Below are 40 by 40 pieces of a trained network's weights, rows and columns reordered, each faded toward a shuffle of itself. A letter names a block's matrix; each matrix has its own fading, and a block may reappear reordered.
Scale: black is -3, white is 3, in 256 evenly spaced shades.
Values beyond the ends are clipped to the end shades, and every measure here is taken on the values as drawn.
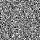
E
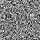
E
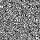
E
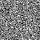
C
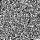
E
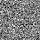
E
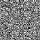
E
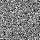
C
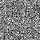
C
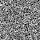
C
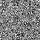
C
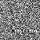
E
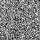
C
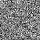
C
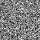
E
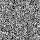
C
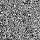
C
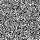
C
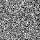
E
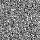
C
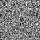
E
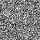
C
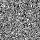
C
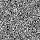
C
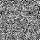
E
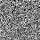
C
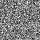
C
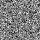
C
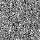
C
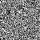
C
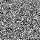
E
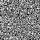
C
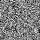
C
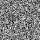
E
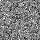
C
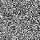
E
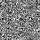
E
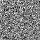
E
